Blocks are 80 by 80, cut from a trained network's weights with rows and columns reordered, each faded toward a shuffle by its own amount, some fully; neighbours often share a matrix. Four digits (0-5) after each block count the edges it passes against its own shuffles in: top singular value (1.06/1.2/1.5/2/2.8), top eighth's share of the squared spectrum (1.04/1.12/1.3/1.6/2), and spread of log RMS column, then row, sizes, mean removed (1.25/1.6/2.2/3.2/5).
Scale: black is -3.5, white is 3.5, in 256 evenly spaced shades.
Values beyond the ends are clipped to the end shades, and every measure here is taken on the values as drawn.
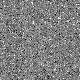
0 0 0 0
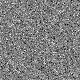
0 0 0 0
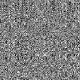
3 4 2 2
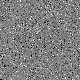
0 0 0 0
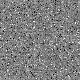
0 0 0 0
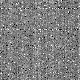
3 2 0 2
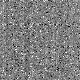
2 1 0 1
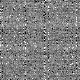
3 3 3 0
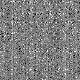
3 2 0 2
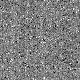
1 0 0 0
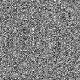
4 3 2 1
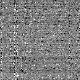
3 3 3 0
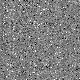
1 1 0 0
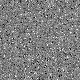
0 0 0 0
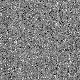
1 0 0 0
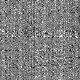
3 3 0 3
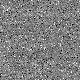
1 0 0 0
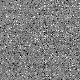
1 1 1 0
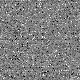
1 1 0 0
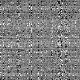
4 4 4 1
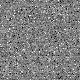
1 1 0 0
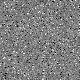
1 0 1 0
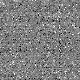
2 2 2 0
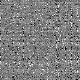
3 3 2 0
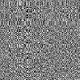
4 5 3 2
